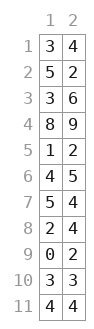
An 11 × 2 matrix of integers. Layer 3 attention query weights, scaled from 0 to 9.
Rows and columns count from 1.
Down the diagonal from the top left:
3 2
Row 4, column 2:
9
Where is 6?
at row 3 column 2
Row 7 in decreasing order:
5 4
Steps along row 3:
up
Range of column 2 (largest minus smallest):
7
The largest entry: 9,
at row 4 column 2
